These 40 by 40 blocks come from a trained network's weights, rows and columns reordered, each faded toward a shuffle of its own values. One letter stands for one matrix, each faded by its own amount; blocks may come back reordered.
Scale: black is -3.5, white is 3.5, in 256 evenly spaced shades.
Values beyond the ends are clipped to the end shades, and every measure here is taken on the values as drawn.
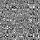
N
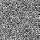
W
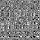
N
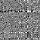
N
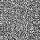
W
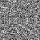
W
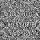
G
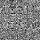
W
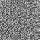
W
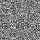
W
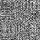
W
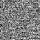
W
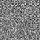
G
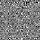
N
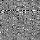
N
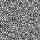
G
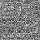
G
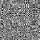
N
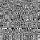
N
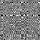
N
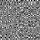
N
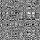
N
